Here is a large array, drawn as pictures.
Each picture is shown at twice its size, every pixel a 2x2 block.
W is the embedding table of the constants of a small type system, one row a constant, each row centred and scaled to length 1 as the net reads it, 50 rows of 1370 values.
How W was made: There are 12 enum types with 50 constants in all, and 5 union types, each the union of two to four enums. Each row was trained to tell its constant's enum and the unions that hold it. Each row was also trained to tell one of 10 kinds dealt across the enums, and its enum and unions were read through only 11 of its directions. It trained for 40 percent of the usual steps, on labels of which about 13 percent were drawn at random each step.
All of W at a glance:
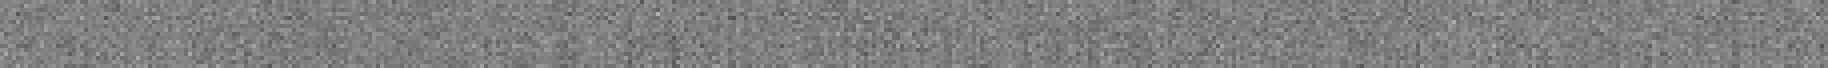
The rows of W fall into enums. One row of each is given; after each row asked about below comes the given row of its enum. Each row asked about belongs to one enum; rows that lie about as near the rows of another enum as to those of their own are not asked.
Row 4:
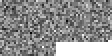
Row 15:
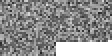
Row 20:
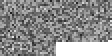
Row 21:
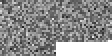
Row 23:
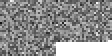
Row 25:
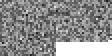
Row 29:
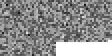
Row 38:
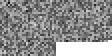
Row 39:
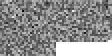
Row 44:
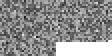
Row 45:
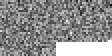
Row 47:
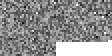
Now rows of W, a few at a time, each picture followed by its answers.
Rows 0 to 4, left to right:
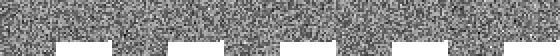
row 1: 21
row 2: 39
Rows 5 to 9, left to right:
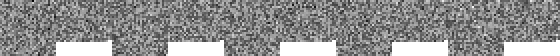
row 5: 38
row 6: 25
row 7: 38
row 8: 44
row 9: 21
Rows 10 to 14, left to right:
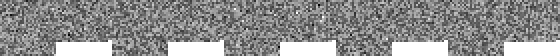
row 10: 23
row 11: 29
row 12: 38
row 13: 38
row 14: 39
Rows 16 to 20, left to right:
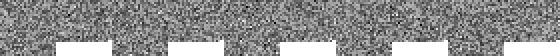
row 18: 23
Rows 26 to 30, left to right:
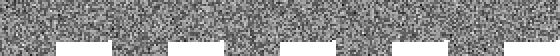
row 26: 47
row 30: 39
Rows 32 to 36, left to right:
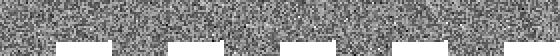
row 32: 45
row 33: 23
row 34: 21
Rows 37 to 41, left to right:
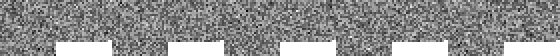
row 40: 20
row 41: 45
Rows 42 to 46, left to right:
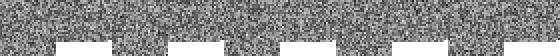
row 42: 25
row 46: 25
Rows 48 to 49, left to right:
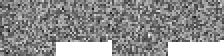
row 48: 25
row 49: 39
